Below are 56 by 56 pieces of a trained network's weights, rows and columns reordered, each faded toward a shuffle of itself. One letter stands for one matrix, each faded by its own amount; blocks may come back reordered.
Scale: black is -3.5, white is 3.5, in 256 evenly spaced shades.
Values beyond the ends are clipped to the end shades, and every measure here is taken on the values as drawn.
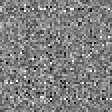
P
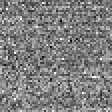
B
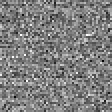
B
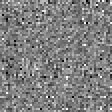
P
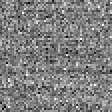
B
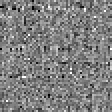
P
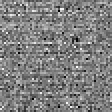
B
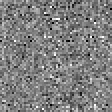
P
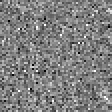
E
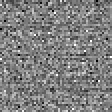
B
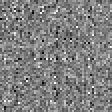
P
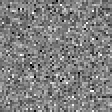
E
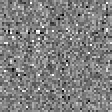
P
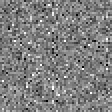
E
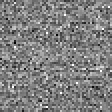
B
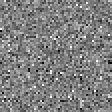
E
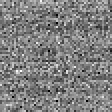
B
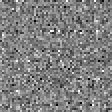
P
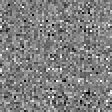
P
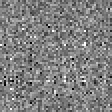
P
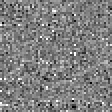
P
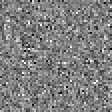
E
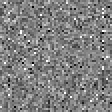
E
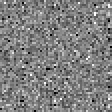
E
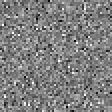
E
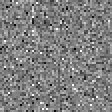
E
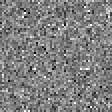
E
